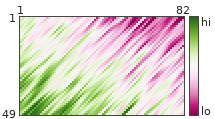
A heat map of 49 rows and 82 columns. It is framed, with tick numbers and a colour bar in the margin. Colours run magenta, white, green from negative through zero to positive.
Mirror symmetry: none. Grain: diagonal, up to the right. Histogram: bell-shaped. Ninth with the lowest average: top right. Slope: up to the bottom left. Ninth with the highest average: bottom left.
